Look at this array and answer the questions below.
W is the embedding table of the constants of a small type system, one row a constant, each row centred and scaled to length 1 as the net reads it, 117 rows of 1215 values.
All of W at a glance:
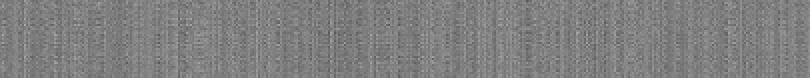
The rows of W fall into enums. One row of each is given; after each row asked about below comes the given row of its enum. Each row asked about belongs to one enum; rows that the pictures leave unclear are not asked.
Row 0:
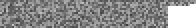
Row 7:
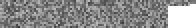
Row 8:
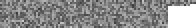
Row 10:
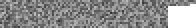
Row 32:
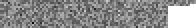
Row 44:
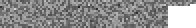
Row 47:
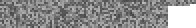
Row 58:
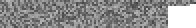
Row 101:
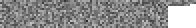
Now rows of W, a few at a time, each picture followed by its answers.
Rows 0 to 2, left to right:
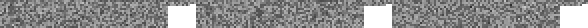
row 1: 47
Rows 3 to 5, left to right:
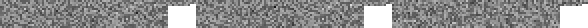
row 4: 44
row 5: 8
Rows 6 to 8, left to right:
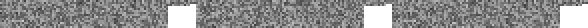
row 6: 8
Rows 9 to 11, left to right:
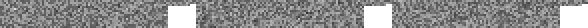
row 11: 58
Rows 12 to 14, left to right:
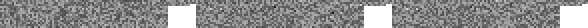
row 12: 47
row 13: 44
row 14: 44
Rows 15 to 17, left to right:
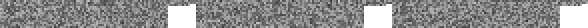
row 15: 7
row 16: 8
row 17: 0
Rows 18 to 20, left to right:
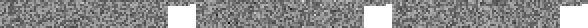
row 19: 32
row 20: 7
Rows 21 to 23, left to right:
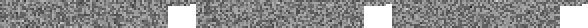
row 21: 8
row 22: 0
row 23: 44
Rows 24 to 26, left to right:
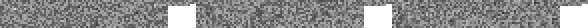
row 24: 44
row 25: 47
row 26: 10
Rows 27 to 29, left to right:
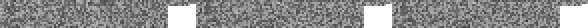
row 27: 7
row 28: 0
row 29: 0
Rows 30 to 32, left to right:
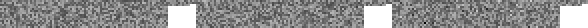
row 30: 47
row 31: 58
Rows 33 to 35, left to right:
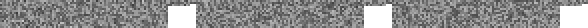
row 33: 8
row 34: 58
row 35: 47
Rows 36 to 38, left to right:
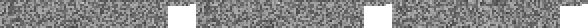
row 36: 0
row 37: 0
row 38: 7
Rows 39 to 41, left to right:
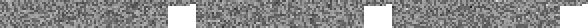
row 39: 58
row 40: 8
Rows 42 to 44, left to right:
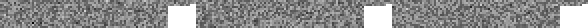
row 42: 32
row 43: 10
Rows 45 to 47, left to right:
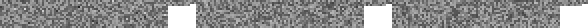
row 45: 44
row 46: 58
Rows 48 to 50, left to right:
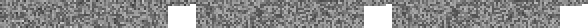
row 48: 8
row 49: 47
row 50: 47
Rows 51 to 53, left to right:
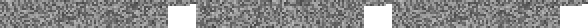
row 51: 58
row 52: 7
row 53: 58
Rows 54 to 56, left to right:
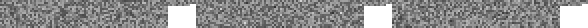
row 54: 47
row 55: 44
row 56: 10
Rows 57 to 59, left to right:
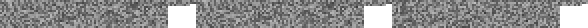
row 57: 58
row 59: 0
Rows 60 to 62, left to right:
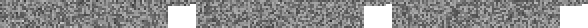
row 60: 8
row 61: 0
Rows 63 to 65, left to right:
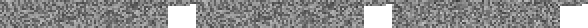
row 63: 58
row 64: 58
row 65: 101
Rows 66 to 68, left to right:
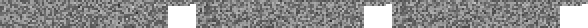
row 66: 44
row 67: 0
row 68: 0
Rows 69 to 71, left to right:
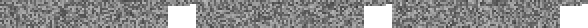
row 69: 47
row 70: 58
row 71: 7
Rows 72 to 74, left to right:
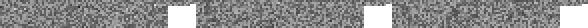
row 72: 44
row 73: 0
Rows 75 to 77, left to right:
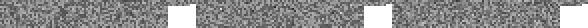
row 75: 47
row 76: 44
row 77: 101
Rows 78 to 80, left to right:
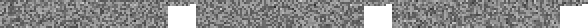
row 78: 0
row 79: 44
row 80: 8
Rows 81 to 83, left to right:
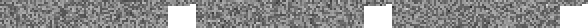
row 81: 47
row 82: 8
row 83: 44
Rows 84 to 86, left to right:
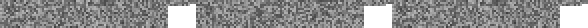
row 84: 7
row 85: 47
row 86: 7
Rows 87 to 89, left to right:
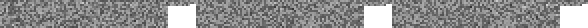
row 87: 0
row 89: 44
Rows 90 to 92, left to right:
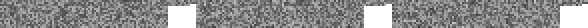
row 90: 47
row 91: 7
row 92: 8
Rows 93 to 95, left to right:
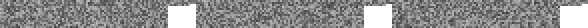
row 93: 7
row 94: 58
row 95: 10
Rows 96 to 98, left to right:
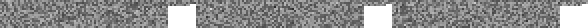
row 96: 58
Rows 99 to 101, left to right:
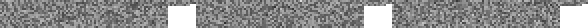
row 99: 58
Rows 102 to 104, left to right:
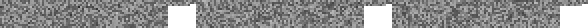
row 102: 44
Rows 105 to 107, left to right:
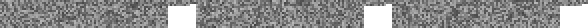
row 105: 58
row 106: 7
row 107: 47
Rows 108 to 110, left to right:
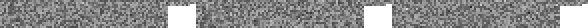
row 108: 0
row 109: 10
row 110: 44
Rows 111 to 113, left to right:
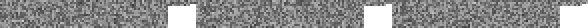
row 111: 8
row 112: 7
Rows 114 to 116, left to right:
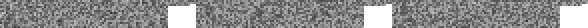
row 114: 10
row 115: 47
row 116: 0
